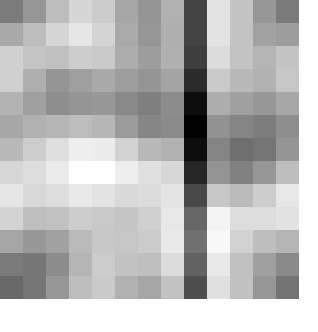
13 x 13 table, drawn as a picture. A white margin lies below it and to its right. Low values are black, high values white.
The centre is the roughest part. Column 9 differs from the columns beside it. On average the colour sits 70% of the way up the scale. The values are skewed, with a long tail toward low values.
